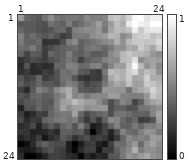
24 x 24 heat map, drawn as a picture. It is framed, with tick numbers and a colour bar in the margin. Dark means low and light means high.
Odd rows or columns: none. Slope: up to the top right. Ninth with the highest average: top right. Grain: blotchy.
